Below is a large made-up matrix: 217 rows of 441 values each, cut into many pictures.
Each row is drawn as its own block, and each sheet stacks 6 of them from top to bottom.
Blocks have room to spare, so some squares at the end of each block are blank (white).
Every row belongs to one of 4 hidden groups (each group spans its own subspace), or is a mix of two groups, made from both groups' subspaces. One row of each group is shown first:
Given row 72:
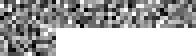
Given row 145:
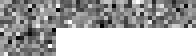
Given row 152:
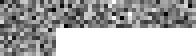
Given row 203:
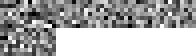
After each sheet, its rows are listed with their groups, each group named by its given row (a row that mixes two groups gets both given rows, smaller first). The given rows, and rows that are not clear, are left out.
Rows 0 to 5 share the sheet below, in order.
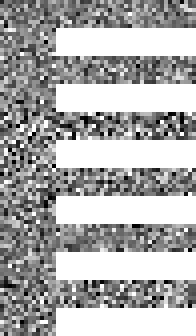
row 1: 152
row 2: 203
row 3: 72
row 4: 145
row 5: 145
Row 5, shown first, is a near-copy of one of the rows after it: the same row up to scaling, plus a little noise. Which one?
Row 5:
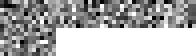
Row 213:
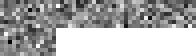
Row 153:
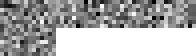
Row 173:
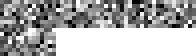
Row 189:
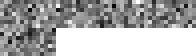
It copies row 153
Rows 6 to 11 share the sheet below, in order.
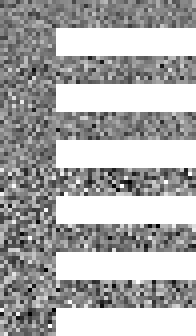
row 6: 203
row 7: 203
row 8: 203
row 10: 72
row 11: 145
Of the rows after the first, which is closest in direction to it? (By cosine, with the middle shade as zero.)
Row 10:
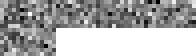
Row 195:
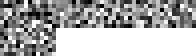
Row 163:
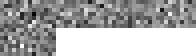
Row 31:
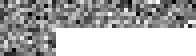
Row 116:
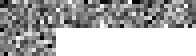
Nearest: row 116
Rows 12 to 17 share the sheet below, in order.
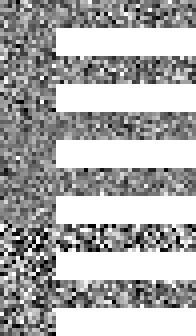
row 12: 152
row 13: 152
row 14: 152
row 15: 145
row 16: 203
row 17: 145 and 152
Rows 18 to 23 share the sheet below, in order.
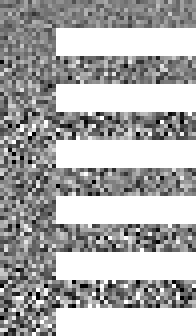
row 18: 203
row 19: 72
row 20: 203
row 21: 203
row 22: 152
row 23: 203
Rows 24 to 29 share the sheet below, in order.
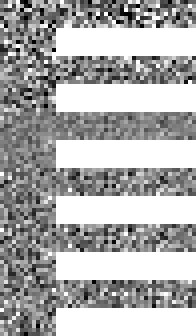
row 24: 152
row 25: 72
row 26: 72
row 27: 72
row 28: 72
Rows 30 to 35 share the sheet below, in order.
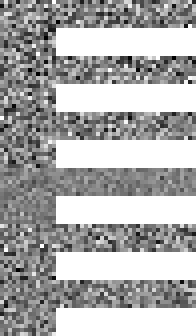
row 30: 72
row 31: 72
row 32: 72
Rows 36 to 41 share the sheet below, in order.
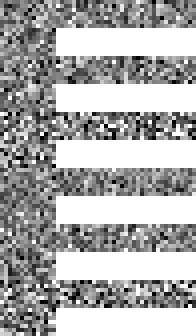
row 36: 145
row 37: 145
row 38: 152
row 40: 72
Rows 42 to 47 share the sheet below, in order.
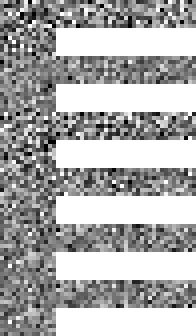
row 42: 203
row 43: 72
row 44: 72
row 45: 152
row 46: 145
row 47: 145
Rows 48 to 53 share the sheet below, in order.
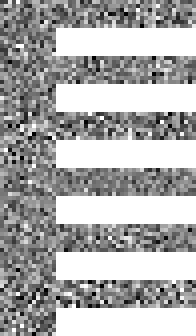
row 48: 152
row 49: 145
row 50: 203
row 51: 72 and 203
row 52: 152
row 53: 203
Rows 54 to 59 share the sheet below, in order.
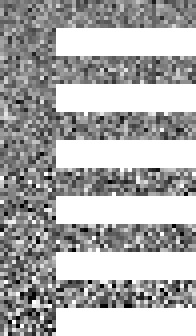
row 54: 145
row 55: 152
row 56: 145
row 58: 203
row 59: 145 and 203
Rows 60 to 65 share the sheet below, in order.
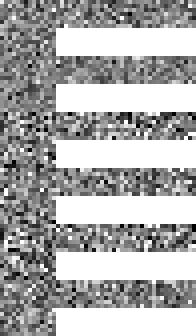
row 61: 145
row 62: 72
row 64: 72
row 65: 145
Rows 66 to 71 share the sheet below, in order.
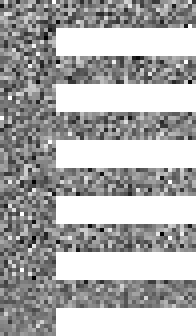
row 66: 72
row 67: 145
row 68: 72
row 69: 203
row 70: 203
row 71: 145
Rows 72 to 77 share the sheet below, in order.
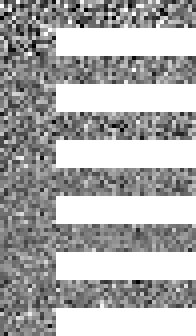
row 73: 72 and 145
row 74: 152
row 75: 152
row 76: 72
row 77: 145
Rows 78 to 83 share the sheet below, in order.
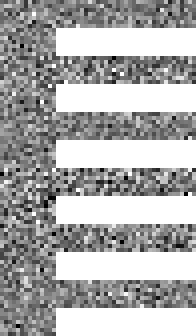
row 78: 203
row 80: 72
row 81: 72
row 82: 152
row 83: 152
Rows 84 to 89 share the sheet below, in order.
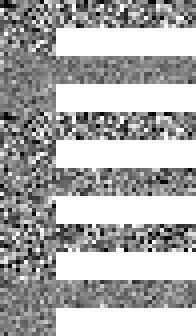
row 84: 145
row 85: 72
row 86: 145
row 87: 72 and 145
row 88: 145
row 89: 145
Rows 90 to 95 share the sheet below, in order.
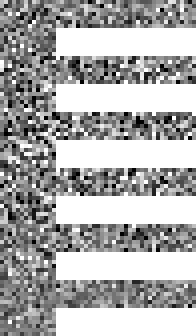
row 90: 203
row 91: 72
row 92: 72
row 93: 72
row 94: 72
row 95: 145
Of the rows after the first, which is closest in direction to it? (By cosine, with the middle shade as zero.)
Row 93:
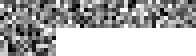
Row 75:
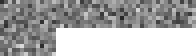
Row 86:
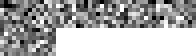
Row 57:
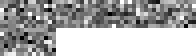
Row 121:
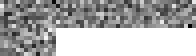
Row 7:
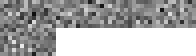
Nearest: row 121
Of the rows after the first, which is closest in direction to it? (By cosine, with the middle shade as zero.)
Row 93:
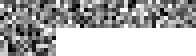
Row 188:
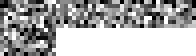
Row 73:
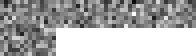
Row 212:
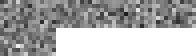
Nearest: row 73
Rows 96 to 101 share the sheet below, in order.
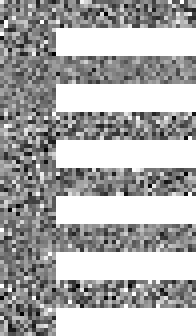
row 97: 203
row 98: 72
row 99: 145
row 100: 72
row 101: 72
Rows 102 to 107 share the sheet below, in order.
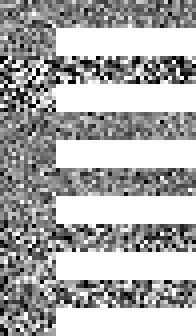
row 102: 203
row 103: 203
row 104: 203
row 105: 72 and 203
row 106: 145 and 203
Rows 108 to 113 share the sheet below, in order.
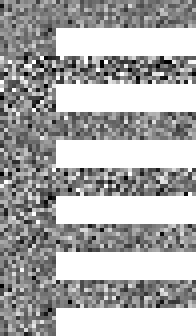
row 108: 72
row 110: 72 and 152
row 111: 72
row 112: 203
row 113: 72
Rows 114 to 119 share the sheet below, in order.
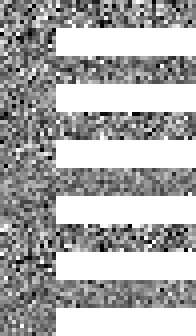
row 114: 145
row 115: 203
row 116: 145
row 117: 72
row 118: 145
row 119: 203
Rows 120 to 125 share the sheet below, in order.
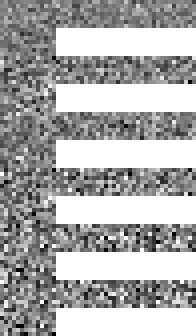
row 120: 72
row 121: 72
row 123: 72
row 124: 152
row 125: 152
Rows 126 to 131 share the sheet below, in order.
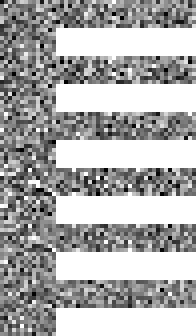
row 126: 152
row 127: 152
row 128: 72 and 145
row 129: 203
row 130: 203
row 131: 203
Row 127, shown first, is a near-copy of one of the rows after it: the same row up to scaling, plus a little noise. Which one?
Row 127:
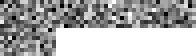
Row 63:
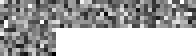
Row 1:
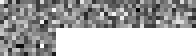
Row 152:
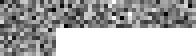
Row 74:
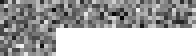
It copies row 152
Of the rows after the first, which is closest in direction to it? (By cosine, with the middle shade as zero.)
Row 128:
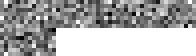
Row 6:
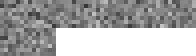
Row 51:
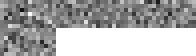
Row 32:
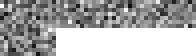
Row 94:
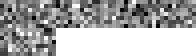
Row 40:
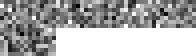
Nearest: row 51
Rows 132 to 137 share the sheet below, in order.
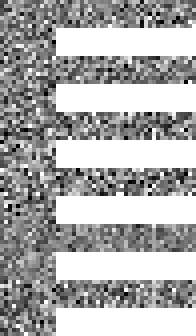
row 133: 72
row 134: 72 and 145
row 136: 145
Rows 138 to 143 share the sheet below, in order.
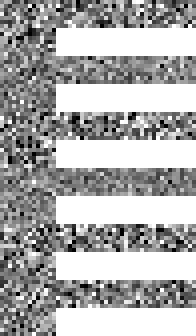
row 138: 145
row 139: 203
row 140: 72
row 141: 203
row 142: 145
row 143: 203
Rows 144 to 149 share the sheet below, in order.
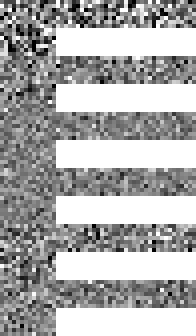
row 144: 72
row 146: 203
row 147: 145
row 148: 145
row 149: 203
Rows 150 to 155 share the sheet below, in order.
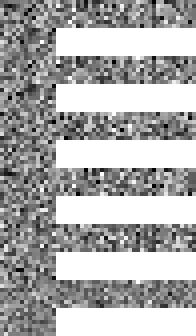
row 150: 145
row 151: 145
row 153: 145
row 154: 152
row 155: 145 and 203
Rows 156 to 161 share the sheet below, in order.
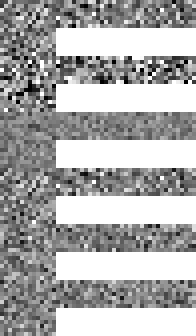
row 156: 203
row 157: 145
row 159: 203
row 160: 72
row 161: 152
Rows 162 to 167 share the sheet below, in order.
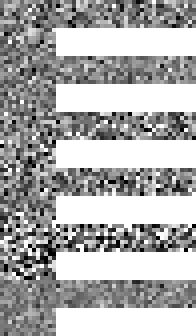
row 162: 145
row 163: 203
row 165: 152
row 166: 72
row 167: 145
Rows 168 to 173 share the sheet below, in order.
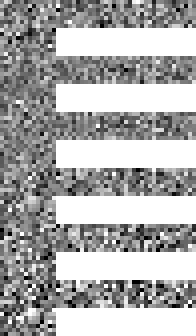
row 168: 145
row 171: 145
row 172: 72
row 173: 145
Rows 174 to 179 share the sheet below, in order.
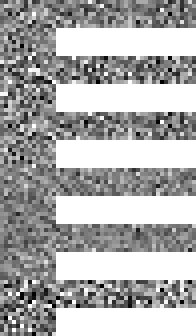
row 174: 203
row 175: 203
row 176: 203
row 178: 72
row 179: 203
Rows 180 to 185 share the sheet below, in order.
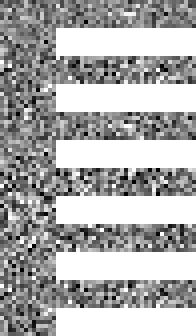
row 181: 72
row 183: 72
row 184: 203
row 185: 72
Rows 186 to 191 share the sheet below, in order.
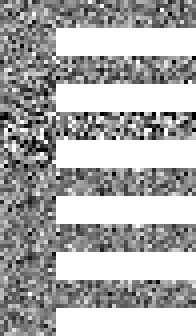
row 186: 203
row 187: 72
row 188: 72 and 145
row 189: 145
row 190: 145
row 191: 72
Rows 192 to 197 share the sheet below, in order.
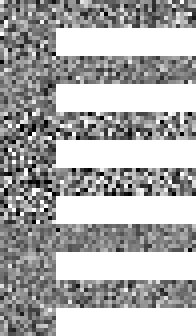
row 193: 72
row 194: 203
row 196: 72 and 145
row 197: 72
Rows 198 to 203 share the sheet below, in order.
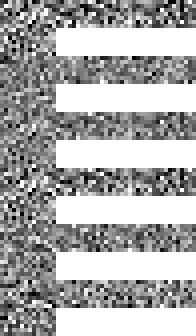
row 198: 203
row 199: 145
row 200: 203
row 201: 203
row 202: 203
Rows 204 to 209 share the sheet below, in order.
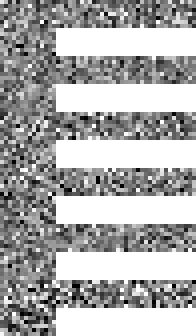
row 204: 152
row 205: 145
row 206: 203
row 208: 145
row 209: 72
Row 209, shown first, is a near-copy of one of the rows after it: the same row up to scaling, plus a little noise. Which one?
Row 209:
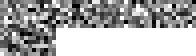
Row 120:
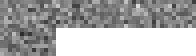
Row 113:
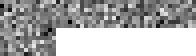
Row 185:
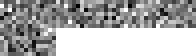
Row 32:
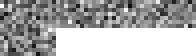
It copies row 120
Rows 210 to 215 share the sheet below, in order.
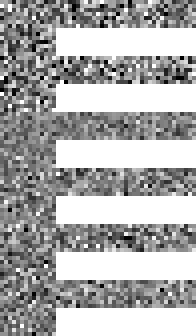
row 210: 72 and 145
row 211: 152
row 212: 152
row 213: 145
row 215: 203
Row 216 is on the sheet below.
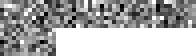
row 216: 145
